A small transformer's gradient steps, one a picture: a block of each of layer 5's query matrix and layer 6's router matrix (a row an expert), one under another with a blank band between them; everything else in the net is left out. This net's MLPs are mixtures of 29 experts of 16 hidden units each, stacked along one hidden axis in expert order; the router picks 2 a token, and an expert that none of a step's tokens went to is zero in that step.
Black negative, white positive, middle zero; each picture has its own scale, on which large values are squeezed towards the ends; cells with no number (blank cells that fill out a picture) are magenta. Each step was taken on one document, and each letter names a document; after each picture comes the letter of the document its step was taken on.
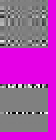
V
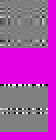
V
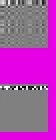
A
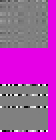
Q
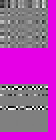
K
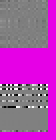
Q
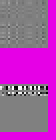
A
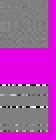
Q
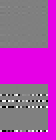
Q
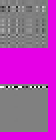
A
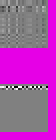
A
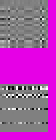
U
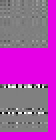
V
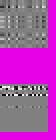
K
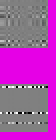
V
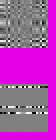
V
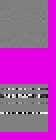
U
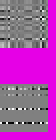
U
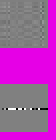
U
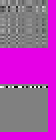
A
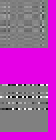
U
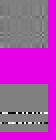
V
